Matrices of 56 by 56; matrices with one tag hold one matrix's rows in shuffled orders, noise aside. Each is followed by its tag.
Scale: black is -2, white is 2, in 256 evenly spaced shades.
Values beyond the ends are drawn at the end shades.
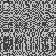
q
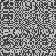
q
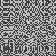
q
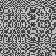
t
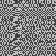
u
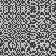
t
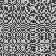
t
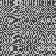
u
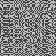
q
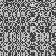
t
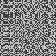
q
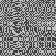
u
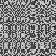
t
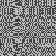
u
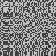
q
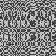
t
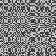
t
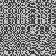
t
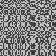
t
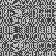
u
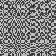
t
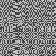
u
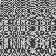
t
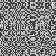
t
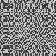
q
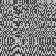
u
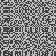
q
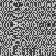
u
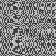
u
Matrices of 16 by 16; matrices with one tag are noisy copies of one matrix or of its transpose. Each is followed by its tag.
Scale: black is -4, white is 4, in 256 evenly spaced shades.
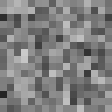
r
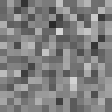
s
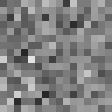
s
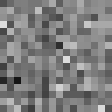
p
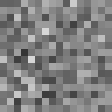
s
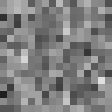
r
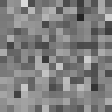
p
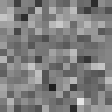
r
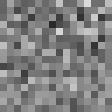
s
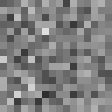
s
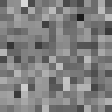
p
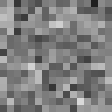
r
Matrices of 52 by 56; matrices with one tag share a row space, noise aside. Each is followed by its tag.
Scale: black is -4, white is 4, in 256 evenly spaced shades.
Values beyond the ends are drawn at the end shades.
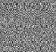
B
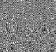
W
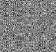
W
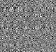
B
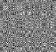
W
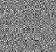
B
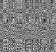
W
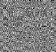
W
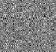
W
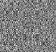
B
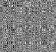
W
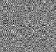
W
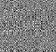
B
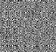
B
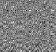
W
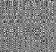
B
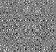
B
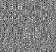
B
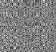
B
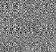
B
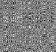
W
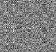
W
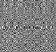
B
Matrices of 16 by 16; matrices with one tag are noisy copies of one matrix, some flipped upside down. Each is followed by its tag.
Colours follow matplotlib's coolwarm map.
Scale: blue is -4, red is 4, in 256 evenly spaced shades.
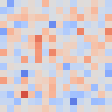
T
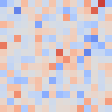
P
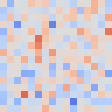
T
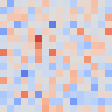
T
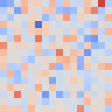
P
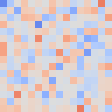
P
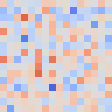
T
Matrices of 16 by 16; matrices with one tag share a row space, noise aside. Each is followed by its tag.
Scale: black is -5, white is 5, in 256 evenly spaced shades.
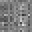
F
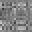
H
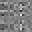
F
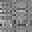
H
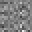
F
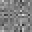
F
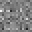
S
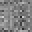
F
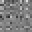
S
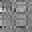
H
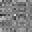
H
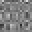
S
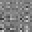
S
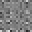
S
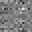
F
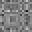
S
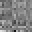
H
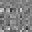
S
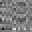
H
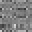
H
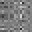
F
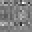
F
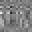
S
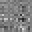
F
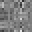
F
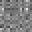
S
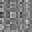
S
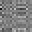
H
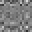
S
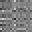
H
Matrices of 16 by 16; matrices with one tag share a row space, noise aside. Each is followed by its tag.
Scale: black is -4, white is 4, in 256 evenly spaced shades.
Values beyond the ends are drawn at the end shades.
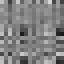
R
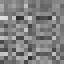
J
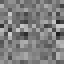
R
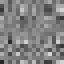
R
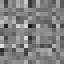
J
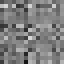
J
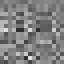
J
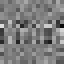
R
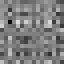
R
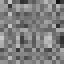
R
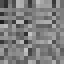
J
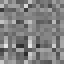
J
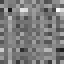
R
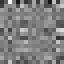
R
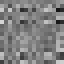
R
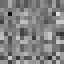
R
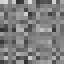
J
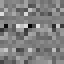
J
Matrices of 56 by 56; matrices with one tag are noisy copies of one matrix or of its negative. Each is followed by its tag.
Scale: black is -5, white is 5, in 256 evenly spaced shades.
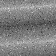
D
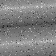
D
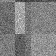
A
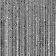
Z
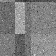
A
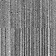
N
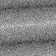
D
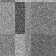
A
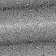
D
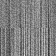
N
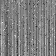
Z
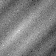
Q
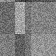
A
